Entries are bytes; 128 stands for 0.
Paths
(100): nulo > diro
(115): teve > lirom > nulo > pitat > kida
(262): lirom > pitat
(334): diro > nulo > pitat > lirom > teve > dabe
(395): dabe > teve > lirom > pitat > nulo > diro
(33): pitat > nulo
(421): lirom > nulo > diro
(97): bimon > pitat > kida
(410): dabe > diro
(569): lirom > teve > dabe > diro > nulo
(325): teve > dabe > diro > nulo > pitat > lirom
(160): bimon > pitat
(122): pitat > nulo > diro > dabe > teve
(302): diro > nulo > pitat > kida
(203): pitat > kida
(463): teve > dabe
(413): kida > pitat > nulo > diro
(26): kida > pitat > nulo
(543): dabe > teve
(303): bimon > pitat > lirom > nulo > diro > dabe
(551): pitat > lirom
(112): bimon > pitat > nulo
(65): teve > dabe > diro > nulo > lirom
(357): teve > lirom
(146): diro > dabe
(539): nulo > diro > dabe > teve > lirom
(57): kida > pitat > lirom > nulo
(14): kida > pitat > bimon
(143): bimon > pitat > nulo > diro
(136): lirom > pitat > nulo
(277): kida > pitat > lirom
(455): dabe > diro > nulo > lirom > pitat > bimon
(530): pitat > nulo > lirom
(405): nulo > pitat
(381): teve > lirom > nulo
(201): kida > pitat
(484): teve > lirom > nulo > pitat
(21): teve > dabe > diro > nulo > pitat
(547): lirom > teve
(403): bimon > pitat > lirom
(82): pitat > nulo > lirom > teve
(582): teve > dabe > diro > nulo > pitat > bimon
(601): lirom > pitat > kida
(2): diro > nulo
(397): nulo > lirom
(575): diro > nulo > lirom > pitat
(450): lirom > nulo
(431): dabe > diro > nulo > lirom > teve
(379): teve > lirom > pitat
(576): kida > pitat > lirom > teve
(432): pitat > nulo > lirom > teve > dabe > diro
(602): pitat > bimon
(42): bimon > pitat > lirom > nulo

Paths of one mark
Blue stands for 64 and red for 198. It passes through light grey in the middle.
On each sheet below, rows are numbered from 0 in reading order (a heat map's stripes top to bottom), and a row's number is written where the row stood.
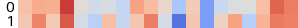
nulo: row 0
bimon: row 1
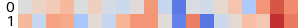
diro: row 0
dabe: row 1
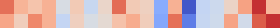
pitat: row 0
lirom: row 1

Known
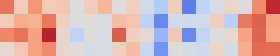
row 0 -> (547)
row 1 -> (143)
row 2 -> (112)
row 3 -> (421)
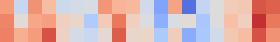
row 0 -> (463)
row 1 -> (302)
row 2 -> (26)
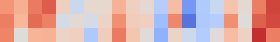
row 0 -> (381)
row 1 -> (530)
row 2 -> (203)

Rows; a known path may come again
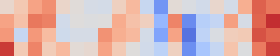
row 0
(421)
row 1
(397)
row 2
(463)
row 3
(576)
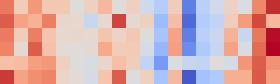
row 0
(547)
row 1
(405)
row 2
(357)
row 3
(539)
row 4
(395)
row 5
(484)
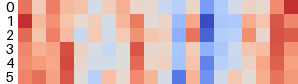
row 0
(431)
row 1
(379)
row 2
(551)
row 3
(26)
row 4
(33)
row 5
(455)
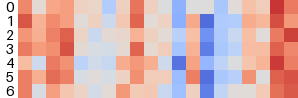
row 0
(302)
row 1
(575)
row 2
(381)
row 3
(136)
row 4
(303)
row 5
(530)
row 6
(543)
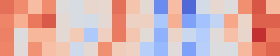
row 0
(160)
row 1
(57)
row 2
(203)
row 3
(122)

